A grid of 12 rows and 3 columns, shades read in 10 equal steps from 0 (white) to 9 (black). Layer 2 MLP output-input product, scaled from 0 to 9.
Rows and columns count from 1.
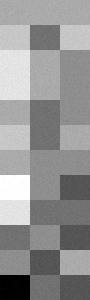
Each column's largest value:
9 6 6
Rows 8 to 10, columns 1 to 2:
0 4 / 1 5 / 5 4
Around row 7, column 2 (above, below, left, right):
5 4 3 4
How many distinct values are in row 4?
3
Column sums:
34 52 50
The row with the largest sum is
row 12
